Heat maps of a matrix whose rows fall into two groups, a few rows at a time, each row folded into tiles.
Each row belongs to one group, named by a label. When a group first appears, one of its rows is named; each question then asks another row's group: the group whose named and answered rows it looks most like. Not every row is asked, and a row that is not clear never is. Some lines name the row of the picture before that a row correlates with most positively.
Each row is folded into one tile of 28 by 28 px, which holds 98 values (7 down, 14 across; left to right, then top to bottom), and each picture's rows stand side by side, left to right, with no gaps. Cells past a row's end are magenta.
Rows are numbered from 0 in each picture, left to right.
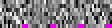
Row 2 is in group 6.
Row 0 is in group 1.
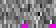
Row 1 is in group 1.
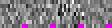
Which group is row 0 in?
6
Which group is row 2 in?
6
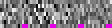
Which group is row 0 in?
1
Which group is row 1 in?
6
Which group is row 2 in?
1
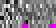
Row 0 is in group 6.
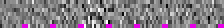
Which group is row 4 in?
1
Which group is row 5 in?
6
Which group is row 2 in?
6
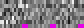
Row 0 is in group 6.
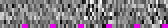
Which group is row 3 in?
6
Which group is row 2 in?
1
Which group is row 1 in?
1
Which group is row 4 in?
6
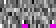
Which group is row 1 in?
1
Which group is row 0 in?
1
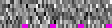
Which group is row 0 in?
6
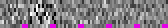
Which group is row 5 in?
1
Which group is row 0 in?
6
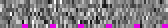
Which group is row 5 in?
1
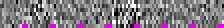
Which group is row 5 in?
6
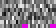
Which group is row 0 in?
6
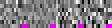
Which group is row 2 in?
1
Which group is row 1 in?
1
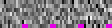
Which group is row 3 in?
1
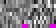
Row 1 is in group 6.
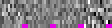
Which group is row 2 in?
6
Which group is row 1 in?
6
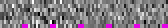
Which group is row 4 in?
1
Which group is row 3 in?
6
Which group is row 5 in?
1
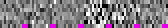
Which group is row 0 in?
1
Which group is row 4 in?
1
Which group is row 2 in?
1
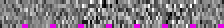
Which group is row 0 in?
1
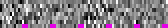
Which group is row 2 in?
1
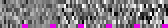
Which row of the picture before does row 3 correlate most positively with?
3
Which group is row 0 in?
1
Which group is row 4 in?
6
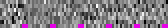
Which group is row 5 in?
1
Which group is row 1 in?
6
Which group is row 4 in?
1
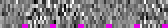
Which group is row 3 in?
6
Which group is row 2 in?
6
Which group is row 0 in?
6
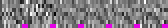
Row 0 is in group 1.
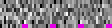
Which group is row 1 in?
1
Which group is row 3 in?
6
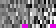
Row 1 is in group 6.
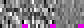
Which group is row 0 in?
1
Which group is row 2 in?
6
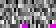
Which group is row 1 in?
1
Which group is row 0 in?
6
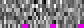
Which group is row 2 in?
1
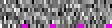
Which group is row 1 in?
1
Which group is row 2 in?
6
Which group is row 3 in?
6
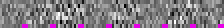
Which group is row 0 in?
6
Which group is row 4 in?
1
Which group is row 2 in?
1
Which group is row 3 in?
6
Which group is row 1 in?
6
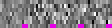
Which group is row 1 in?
6
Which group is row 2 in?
1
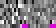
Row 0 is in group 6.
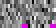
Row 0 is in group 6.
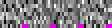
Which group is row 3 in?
1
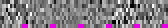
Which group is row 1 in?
1
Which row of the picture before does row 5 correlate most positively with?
2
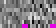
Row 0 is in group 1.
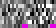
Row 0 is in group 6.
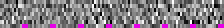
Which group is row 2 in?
6
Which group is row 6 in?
1
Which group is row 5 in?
6
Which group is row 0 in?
6
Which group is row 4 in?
6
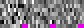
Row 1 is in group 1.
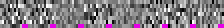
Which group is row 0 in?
6
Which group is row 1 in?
6
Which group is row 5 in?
6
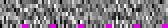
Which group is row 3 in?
1
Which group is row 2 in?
1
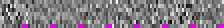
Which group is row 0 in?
6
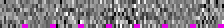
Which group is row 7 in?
6
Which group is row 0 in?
1
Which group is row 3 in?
6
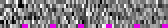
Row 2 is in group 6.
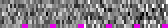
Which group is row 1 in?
6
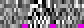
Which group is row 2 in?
6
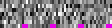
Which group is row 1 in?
6
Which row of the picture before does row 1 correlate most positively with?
2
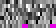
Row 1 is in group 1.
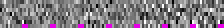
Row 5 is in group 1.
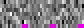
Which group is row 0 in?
1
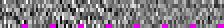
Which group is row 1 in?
6
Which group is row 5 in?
6
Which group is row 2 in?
1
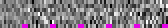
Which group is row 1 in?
1
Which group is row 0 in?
1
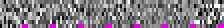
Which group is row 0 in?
1
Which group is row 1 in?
1
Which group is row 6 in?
6
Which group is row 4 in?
6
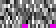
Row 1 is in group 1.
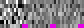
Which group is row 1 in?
1
